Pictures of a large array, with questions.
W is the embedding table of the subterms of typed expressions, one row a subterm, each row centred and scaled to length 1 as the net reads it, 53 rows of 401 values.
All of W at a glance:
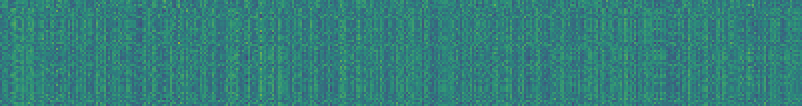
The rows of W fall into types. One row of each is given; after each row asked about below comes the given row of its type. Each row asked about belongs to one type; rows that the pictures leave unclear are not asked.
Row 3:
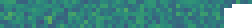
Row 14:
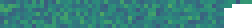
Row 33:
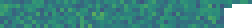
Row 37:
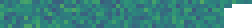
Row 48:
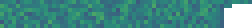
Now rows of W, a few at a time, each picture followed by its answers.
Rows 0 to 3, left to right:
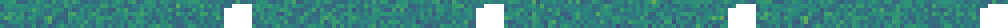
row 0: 3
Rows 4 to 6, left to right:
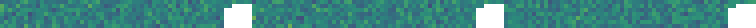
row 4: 48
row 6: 14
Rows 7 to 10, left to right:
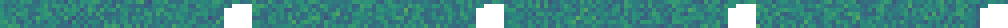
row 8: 33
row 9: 14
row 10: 48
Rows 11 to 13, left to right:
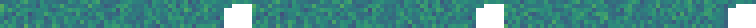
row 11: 48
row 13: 48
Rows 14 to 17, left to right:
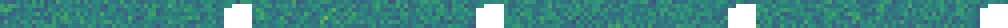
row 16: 48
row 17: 48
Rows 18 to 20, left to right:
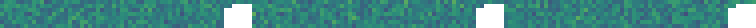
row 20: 14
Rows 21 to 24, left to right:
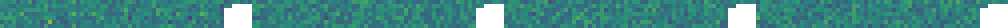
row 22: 33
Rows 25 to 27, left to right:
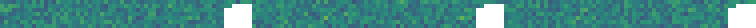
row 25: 14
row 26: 37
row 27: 14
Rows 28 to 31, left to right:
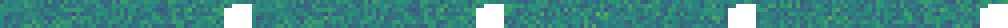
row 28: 37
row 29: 37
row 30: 33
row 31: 14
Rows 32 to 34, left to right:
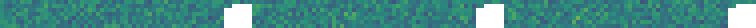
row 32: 48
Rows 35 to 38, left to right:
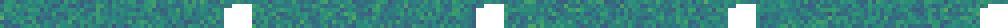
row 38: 37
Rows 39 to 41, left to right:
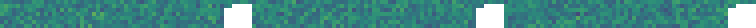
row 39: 33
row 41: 37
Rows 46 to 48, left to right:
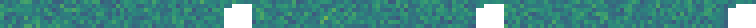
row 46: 37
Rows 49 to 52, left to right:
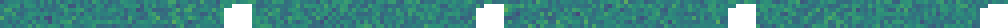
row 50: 48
